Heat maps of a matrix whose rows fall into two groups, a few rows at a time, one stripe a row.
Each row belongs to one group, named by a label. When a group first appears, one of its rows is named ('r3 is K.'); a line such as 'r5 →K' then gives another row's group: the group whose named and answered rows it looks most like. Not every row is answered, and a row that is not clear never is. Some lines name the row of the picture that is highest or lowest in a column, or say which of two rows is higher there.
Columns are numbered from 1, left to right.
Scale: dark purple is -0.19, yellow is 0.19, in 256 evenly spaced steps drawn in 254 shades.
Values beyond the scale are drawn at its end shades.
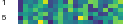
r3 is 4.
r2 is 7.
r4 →7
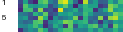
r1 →7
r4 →7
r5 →7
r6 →4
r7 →4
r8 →7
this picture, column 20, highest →5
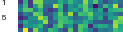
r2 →4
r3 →7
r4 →4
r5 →7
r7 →4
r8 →4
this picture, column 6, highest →6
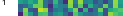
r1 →4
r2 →4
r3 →7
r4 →7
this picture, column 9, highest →4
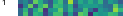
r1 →4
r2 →7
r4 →4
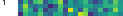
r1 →4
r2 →7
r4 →4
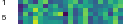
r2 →4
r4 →4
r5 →4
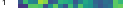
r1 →7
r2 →4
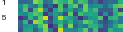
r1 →4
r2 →7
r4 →4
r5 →7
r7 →7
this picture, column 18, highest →4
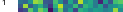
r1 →4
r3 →7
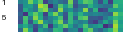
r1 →4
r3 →7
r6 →4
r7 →7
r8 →7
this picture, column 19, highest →8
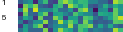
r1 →7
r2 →4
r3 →4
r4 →7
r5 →7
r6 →7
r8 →7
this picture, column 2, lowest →6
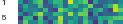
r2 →7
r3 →7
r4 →4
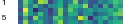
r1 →7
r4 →7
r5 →4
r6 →7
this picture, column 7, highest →2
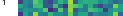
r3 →7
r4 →4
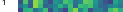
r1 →4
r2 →4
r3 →7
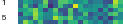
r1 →7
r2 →7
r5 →4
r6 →7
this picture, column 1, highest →3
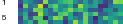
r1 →7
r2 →4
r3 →4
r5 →4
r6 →7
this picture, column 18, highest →5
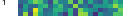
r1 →4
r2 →7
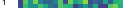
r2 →7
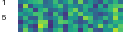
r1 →4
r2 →7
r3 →7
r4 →4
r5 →7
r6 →7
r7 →7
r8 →7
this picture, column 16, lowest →2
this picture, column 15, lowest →7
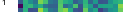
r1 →7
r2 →7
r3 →7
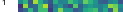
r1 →4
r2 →7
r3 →7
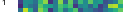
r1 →7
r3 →7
